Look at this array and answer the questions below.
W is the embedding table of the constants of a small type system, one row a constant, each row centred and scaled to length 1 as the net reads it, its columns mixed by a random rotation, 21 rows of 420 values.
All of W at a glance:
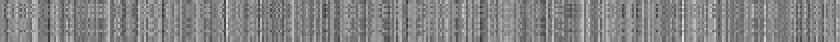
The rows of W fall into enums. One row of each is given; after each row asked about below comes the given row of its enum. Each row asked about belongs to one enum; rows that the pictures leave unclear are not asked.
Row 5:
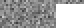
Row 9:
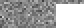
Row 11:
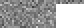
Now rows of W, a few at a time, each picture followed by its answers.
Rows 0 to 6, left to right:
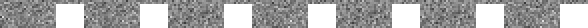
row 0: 9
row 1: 9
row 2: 5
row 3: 11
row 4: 5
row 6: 11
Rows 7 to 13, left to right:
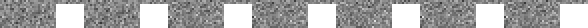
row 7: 5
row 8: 5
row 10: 9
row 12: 9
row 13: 9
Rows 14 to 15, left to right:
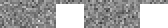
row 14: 11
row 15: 5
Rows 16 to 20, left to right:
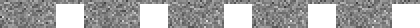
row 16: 9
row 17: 9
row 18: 11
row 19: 11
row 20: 11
